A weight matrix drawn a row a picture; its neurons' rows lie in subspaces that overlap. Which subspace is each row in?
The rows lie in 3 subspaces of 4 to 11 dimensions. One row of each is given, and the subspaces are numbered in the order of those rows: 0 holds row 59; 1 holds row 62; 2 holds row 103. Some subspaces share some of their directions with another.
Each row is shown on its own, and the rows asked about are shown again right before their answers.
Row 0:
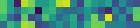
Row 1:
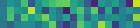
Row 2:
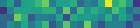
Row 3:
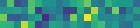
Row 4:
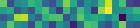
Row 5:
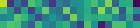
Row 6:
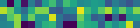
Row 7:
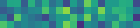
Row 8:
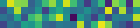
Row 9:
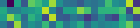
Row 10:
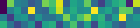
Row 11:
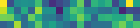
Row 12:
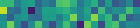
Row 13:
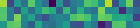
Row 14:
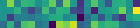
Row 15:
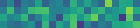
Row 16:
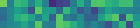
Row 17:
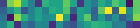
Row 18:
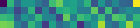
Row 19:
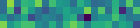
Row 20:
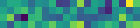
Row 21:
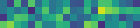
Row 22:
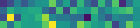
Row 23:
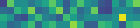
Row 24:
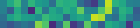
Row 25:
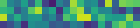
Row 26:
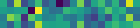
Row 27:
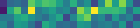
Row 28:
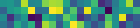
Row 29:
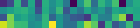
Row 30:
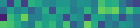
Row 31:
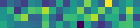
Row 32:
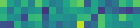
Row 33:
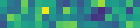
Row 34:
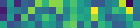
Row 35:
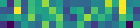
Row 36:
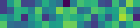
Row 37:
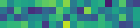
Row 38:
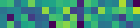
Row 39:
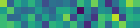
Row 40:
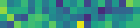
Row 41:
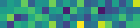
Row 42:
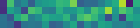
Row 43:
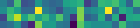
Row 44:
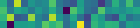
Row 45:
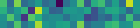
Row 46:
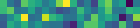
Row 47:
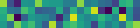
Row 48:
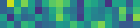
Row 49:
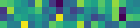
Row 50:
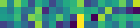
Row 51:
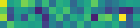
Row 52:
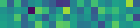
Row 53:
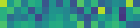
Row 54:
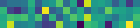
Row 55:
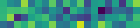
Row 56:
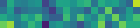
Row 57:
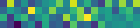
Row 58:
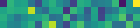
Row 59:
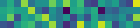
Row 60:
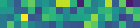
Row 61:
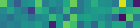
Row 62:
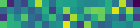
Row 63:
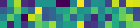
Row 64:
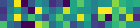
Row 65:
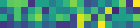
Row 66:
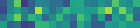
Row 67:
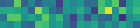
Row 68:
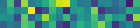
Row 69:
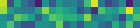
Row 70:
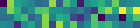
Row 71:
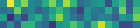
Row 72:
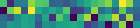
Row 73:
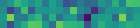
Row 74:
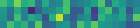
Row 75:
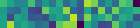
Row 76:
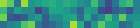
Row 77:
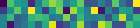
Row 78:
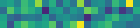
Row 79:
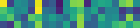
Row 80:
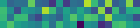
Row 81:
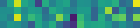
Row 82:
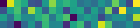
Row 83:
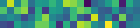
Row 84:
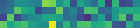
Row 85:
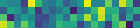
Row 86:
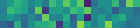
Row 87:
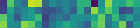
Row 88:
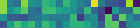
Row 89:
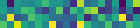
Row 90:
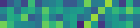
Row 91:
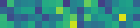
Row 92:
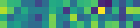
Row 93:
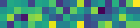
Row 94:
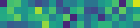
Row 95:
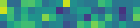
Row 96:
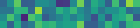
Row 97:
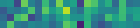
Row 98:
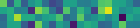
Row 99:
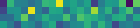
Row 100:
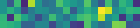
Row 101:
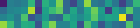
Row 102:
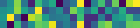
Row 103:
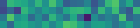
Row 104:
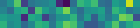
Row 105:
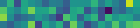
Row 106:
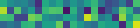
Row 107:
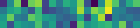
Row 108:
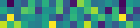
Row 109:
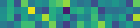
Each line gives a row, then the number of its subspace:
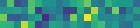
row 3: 2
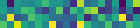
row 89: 1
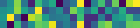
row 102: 0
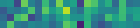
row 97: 2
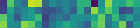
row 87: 2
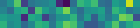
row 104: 0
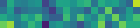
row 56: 2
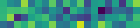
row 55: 0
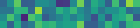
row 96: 0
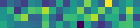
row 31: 1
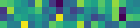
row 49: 2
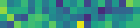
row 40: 0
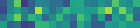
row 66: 0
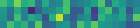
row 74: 1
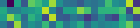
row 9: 2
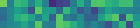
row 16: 2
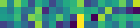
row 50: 1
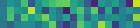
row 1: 0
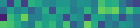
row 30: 1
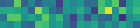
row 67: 1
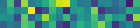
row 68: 0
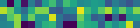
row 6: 2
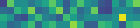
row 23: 0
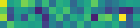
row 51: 1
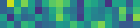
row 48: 1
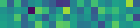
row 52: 0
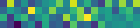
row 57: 1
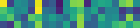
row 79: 1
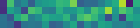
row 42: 1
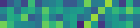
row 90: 1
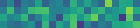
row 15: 1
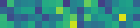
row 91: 0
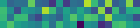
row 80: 1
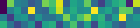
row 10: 0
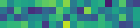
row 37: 1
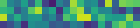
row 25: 1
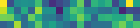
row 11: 1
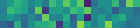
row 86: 2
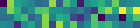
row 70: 1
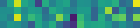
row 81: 1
